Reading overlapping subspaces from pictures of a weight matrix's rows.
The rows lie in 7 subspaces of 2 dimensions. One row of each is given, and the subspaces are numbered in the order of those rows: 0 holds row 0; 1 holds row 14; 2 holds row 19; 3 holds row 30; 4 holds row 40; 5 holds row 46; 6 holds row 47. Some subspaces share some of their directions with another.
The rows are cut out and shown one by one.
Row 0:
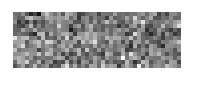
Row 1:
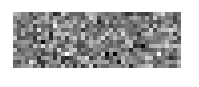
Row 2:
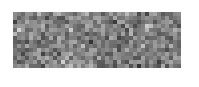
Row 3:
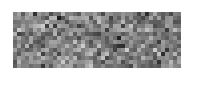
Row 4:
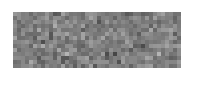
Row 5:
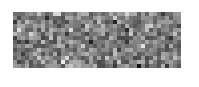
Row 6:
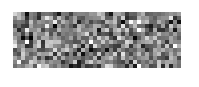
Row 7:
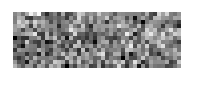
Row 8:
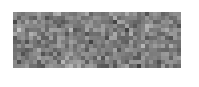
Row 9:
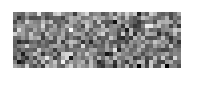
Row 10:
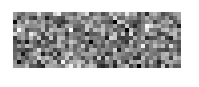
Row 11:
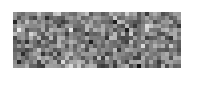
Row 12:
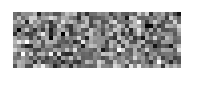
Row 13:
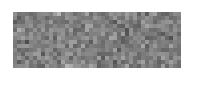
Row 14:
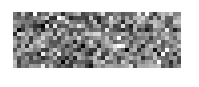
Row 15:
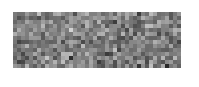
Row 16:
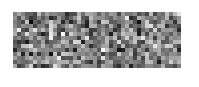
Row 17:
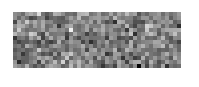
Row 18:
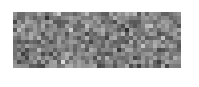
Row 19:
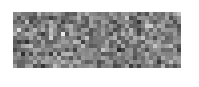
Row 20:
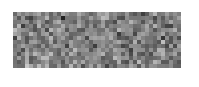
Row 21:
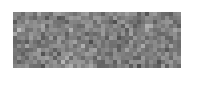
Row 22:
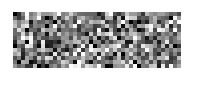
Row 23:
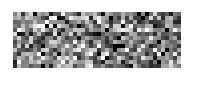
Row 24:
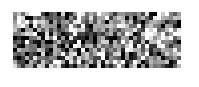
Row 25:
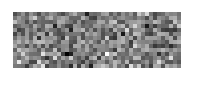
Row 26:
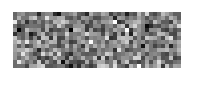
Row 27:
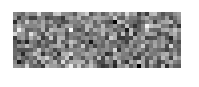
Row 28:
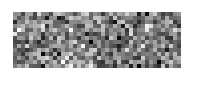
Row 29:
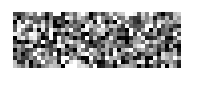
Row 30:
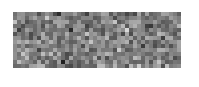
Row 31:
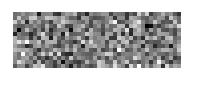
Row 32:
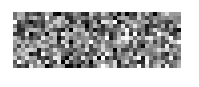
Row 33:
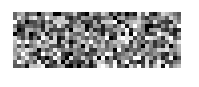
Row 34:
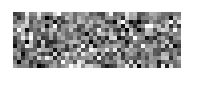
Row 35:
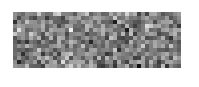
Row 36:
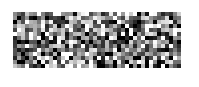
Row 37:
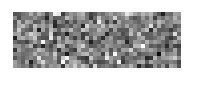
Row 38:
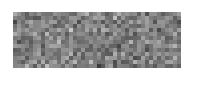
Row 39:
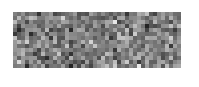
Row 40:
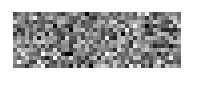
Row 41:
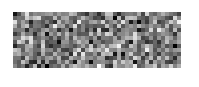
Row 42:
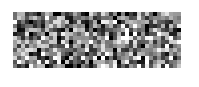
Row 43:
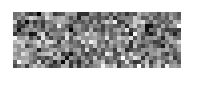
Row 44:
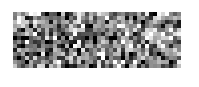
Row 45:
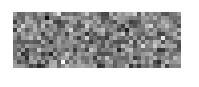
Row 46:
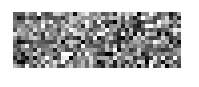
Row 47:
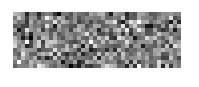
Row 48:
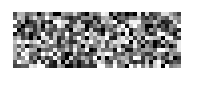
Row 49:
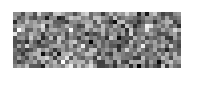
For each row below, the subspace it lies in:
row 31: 2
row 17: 0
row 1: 4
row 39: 3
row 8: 5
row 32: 2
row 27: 3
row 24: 0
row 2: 1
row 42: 2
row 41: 6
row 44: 0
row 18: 3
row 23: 1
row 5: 4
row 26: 5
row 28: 1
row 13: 0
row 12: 2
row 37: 4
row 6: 6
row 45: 3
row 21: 1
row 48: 3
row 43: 0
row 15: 5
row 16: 2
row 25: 4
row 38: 6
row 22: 6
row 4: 4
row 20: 3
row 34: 6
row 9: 5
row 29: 4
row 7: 0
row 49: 1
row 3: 1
